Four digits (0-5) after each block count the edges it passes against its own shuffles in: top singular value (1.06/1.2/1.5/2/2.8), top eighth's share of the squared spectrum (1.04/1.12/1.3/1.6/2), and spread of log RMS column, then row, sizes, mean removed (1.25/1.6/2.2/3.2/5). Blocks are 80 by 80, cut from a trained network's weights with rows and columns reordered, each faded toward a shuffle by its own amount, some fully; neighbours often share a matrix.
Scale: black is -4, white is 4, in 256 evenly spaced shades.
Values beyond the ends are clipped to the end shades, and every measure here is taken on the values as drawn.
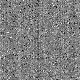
2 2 0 2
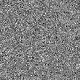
2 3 1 1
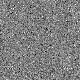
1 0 0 0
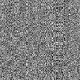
4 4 3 1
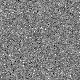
0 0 0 0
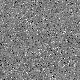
0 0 0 0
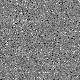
0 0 0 0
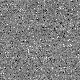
1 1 0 0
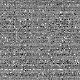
3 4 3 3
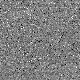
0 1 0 0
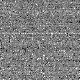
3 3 2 1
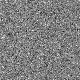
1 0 0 0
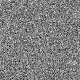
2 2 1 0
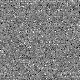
1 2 1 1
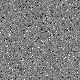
0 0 0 0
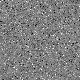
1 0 0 0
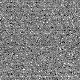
2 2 1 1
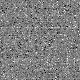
2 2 1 0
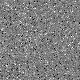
0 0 0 0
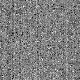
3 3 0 2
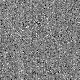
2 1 0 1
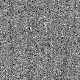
1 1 0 1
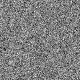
1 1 0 0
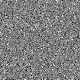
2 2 0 1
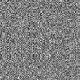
4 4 2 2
